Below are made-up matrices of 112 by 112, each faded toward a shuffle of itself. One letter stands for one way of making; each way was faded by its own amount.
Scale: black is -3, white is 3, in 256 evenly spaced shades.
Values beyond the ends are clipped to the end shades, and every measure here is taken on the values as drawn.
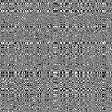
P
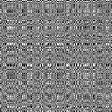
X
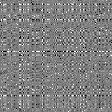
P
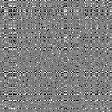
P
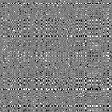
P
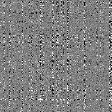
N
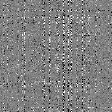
N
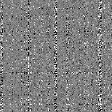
N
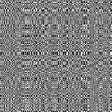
X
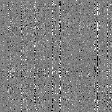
N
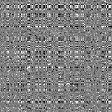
P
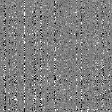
N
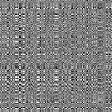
X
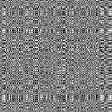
X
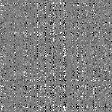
N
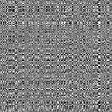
X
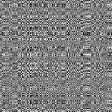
X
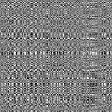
X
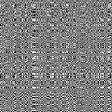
X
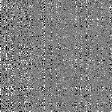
N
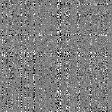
N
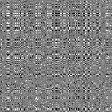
P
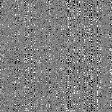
N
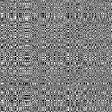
X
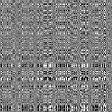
X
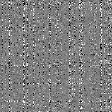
N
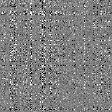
N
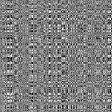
X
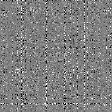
N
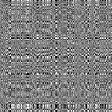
X
